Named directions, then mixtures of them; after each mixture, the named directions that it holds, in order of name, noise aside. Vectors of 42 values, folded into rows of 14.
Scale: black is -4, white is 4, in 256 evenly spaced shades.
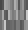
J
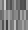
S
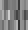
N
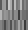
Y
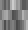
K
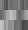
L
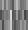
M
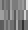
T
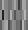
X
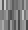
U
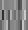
X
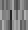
M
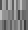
Y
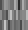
J, X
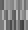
J, T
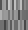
Y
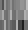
J, T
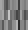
N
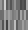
S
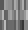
J, T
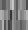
K, M, S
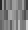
J, T, U
